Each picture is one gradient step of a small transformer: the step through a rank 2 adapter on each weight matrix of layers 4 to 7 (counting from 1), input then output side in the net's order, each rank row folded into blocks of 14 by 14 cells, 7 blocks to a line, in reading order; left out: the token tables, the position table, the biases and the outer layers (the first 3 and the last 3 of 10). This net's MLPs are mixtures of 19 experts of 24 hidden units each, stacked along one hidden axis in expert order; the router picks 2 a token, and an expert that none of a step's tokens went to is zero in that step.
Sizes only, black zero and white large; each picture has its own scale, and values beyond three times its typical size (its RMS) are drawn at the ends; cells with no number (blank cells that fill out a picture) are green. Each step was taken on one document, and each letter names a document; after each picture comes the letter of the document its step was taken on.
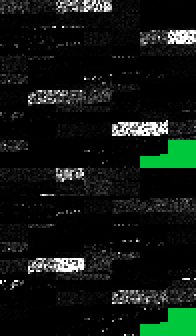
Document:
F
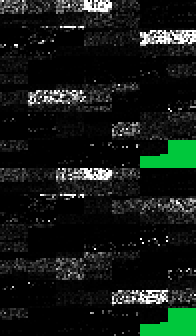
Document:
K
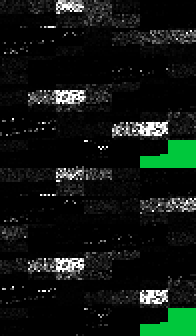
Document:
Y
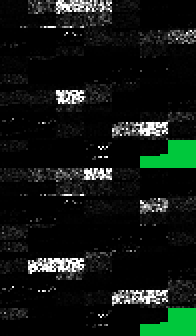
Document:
Y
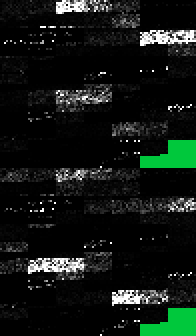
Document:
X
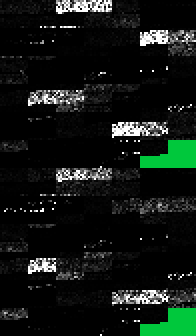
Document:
X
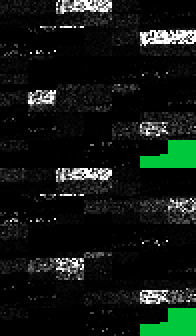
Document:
K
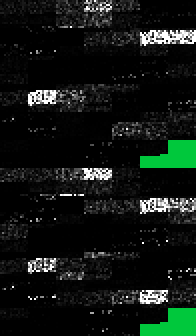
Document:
K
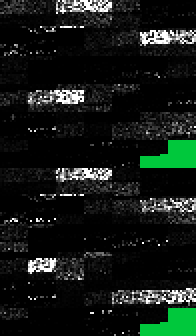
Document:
K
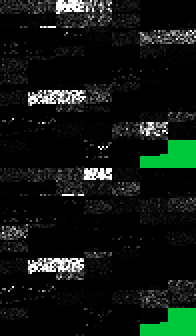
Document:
Y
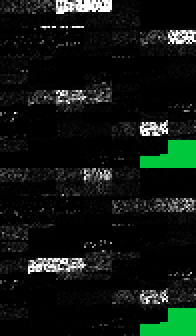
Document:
F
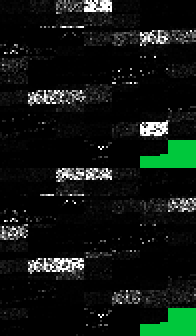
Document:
Y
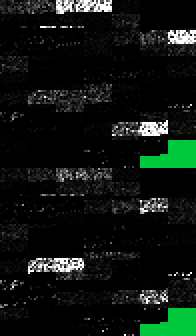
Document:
F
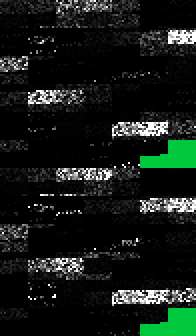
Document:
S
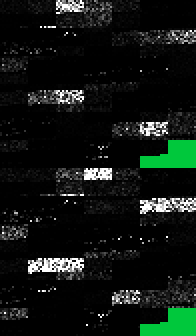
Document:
Y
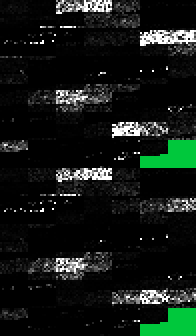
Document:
X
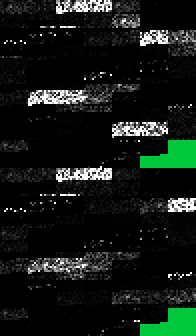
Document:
X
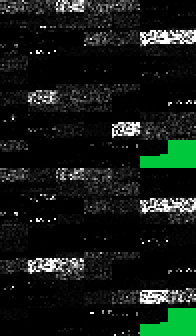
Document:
K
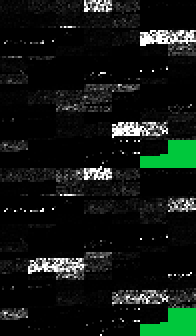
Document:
X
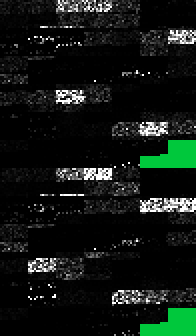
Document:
S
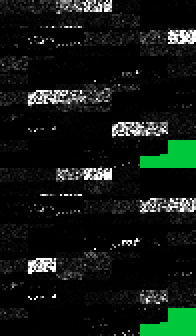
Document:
S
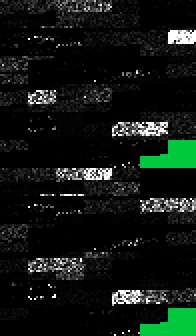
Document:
S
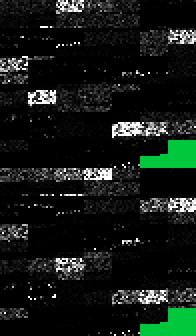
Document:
S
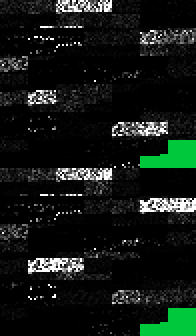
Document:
S
